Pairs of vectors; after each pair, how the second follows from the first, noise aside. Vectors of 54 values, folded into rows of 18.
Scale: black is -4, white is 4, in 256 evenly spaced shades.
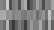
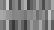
copied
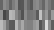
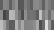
copied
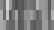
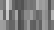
copied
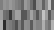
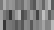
copied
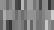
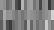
copied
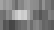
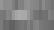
shrunk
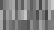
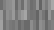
shrunk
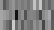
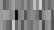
copied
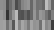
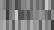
copied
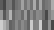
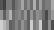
copied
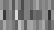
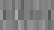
shrunk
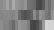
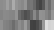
copied
